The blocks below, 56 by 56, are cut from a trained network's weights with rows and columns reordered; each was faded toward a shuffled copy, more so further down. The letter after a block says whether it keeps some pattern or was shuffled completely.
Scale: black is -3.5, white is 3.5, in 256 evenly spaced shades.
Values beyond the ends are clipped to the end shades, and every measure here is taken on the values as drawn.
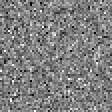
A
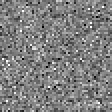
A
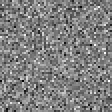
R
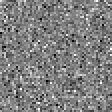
A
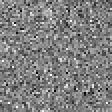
R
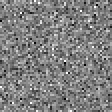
A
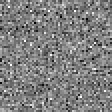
A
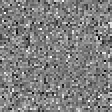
R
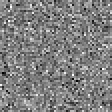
R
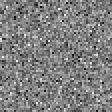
A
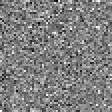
R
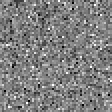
A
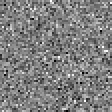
A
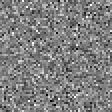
A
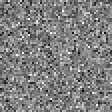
A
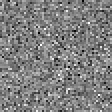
A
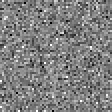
A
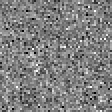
R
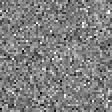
A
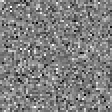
A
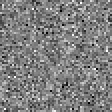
R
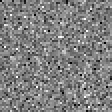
A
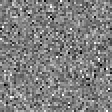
A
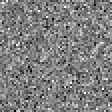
A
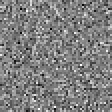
R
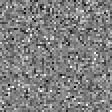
R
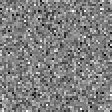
A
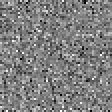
R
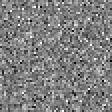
R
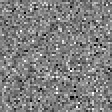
R
